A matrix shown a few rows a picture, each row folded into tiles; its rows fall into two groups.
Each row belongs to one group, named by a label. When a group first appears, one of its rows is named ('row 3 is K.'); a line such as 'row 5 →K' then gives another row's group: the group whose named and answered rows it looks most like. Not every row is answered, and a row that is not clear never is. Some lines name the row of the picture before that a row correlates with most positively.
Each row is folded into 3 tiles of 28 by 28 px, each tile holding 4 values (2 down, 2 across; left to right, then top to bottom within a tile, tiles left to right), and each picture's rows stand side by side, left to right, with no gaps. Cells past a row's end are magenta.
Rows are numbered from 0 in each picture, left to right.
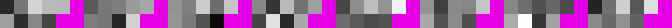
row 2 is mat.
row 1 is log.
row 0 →mat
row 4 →mat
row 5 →mat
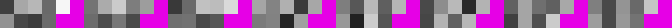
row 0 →mat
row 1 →mat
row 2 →mat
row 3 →log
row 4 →mat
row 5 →log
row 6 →log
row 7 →mat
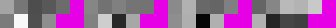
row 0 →log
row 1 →log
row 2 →log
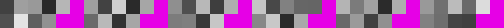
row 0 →log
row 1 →log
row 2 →log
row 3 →log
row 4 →log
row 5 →mat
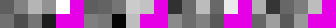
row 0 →mat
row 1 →log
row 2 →mat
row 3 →log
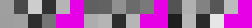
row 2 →log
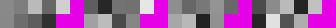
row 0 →mat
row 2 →log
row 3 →log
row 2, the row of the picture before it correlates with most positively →1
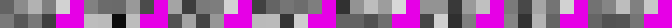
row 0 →mat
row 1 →log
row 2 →log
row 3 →log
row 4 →mat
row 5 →log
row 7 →mat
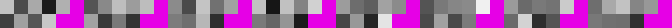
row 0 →log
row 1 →mat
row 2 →mat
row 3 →mat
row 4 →log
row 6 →log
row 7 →mat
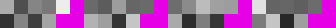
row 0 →log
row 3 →log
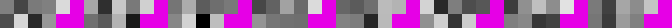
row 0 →log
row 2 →log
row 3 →mat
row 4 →log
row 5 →log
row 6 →mat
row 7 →mat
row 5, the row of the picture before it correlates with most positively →3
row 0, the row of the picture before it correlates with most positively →0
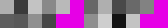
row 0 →mat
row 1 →log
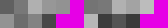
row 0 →mat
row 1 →mat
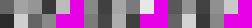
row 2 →log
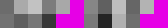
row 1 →mat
